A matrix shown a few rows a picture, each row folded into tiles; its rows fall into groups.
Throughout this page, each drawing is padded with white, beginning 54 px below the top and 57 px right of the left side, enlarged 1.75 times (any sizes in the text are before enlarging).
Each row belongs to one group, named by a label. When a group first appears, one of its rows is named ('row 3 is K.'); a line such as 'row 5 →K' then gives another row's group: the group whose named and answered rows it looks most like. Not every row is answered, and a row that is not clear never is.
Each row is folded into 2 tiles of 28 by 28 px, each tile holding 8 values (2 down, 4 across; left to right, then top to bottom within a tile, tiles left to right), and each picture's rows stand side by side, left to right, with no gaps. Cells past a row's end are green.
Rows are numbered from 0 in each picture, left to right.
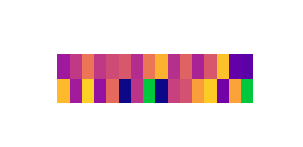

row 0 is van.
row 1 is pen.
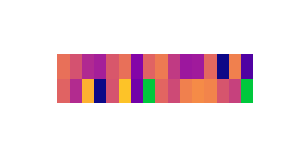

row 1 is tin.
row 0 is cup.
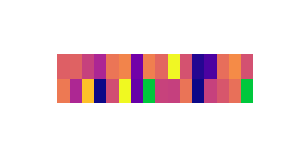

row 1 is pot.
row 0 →cup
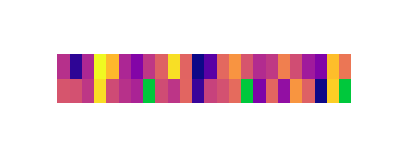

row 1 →pot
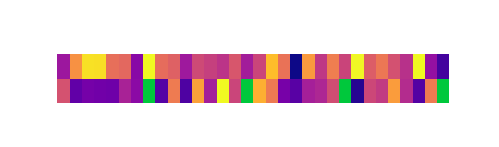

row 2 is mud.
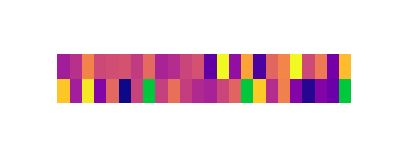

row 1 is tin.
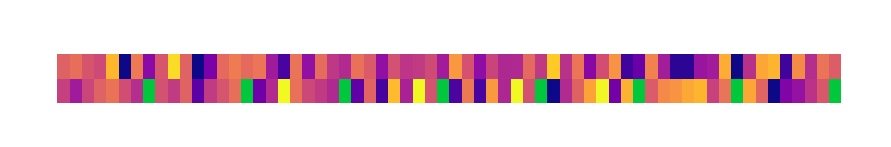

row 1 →pot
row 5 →pen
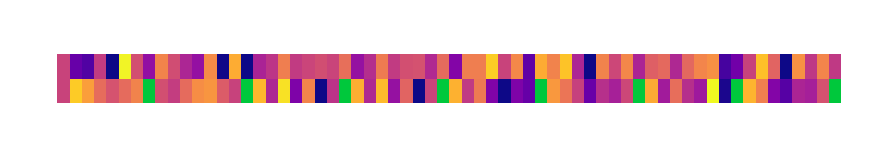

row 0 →tin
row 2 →van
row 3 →van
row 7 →mud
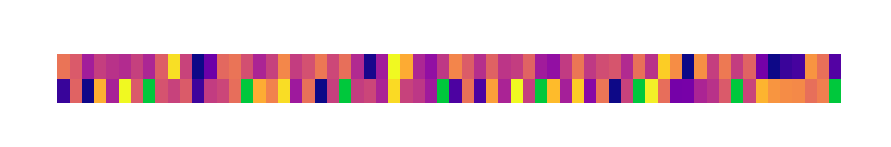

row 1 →pot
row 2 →van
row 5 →van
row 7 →tin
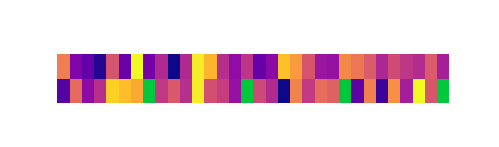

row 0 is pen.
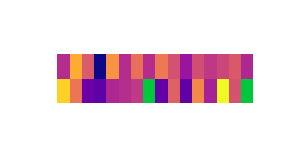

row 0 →mud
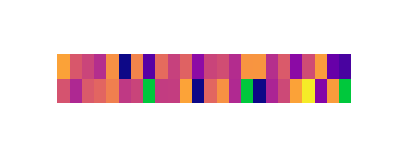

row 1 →cup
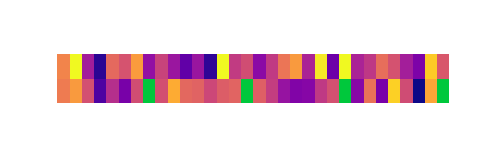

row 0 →mud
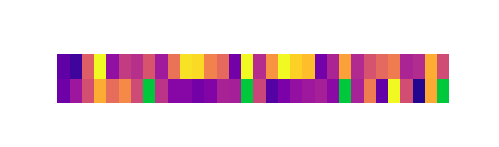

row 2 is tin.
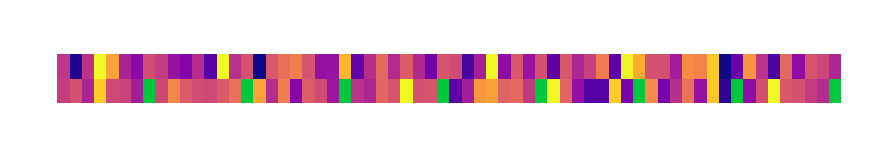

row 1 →tin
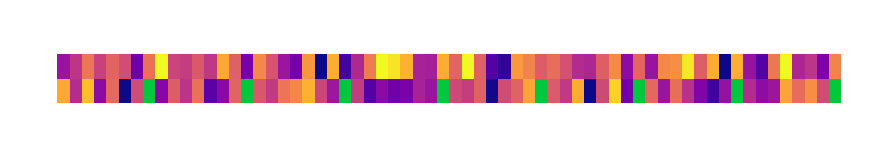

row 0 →van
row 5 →cup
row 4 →pot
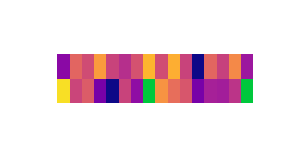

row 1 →mud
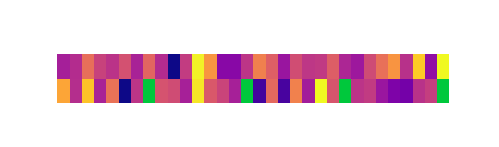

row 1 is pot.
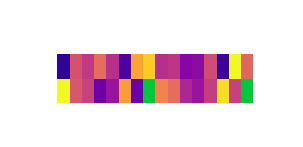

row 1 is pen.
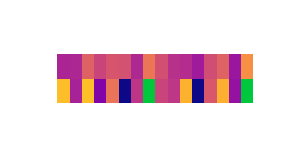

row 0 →van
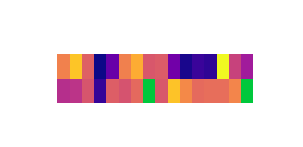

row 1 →tin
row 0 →pot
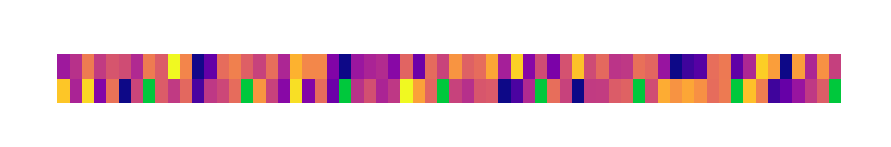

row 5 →mud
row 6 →tin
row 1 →pot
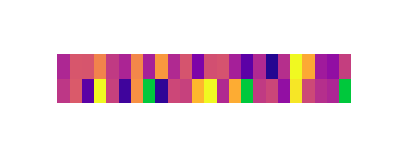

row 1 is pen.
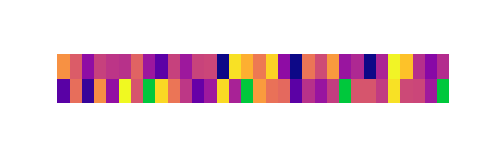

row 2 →mud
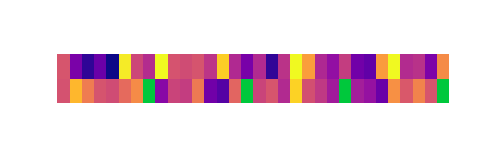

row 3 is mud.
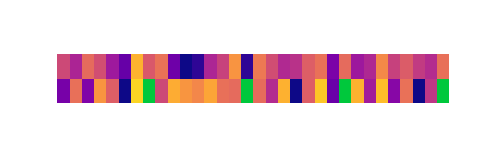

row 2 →cup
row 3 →van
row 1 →tin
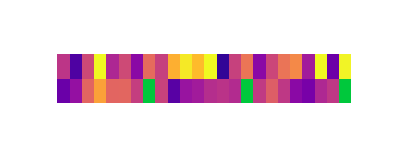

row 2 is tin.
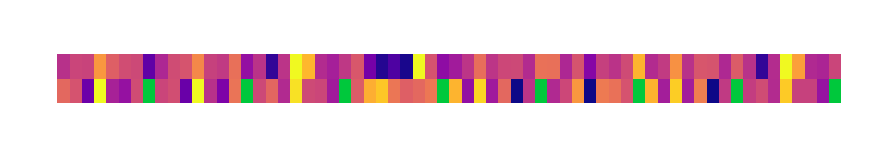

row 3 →tin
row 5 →cup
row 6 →van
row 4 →van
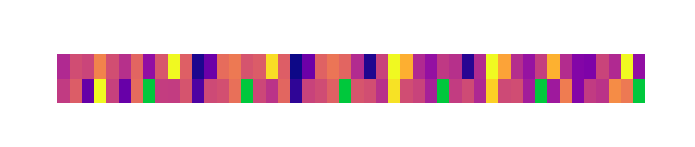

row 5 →pen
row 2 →pot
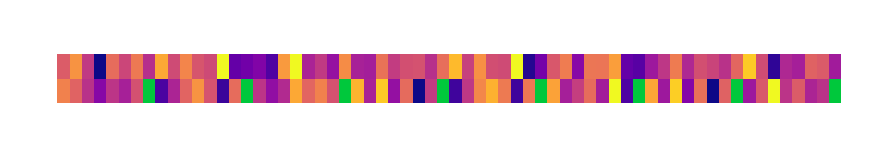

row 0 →mud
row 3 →van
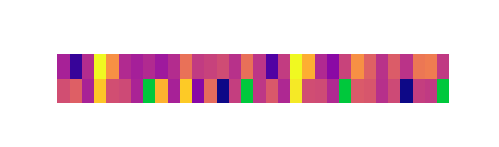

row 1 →van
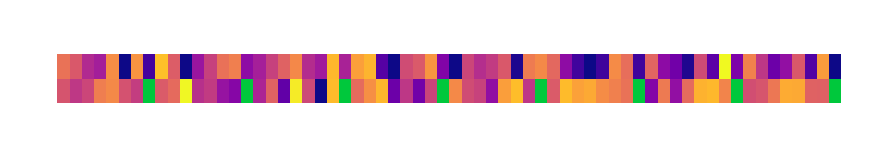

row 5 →tin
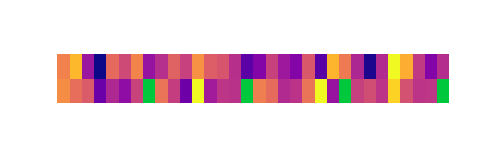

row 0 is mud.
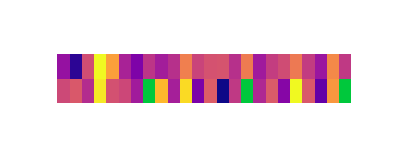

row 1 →van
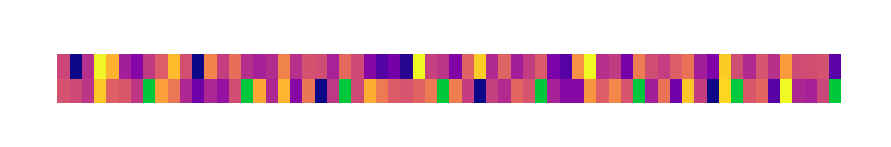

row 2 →van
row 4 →mud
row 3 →tin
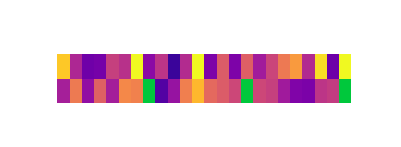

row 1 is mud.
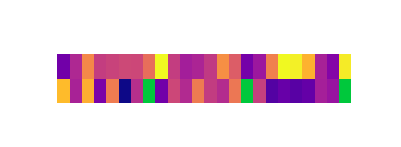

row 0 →van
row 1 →pen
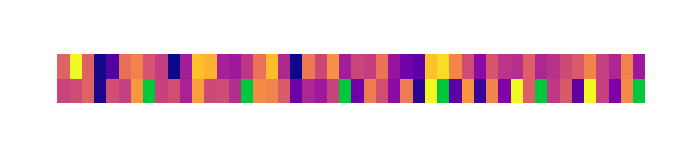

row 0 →pot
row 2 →mud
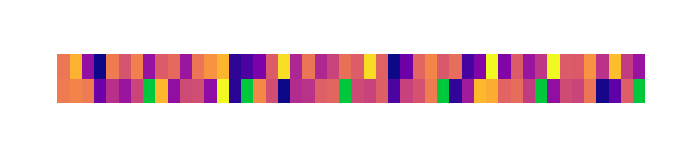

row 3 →pot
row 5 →pen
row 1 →cup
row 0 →mud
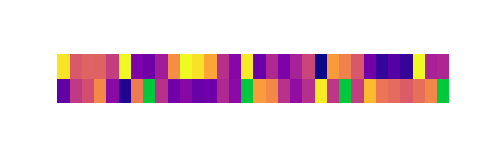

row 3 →tin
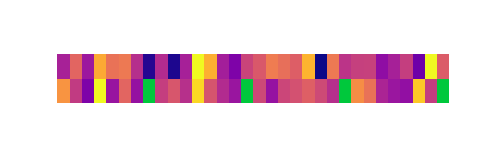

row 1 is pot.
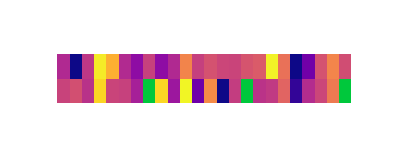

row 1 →van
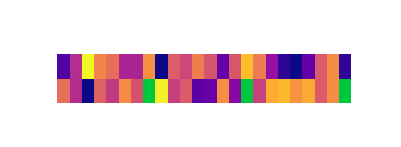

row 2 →tin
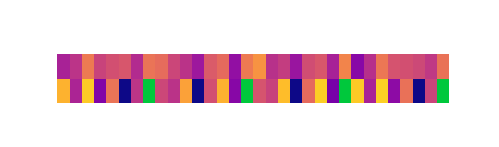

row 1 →cup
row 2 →cup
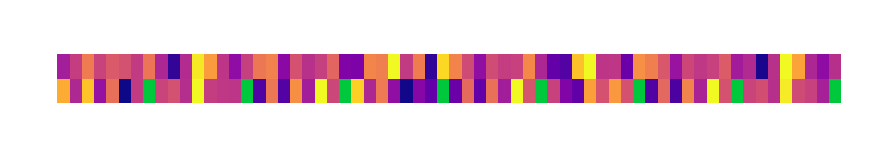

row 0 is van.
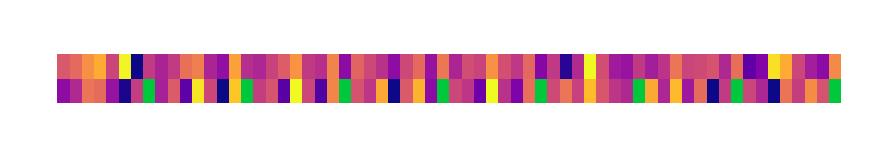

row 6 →van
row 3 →cup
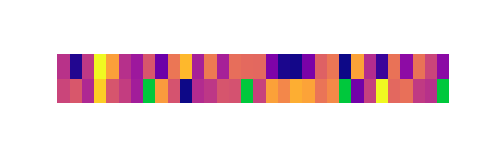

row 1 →mud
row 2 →tin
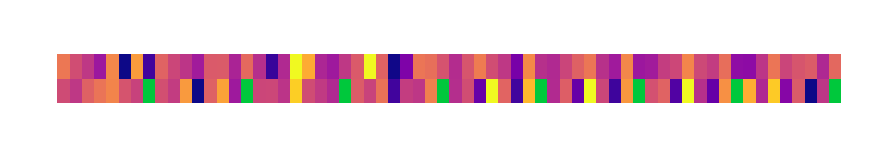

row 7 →van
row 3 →pot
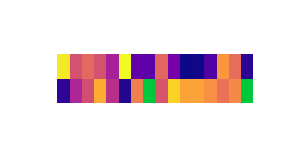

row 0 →pen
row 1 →tin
